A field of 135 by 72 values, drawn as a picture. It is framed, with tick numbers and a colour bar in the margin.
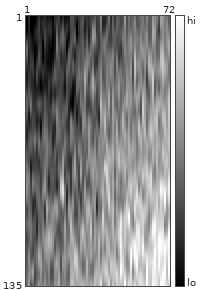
Slope: up to the bottom right. Grain: streaks running down. Mirror symmetry: none. Ninth with the lowest average: top left. Ninth with the highest average: bottom right. Histogram: bell-shaped.
